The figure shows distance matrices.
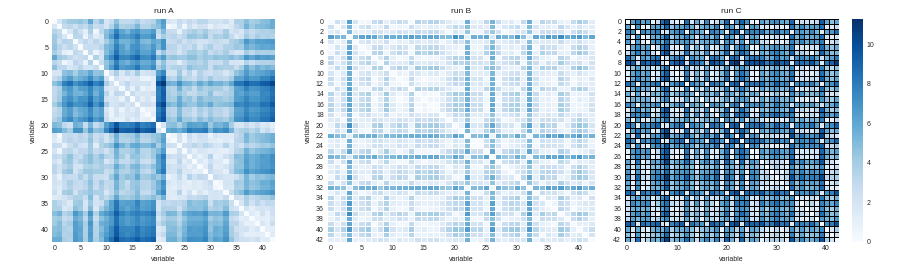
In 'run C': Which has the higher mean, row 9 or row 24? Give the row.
24
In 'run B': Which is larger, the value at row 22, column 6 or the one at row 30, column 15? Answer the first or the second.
the first
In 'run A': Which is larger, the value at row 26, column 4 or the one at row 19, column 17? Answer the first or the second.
the first
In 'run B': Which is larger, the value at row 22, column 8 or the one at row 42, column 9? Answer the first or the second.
the first
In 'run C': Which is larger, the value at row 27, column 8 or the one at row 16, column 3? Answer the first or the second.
the first
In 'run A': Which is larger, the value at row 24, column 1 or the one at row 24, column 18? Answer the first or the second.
the second
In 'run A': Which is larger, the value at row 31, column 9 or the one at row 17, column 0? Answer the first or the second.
the first
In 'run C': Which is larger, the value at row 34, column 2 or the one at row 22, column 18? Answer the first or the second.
the second
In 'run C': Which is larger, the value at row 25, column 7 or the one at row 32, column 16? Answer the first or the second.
the first
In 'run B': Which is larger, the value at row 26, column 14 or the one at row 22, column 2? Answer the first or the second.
the first
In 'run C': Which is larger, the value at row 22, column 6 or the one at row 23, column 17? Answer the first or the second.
the second
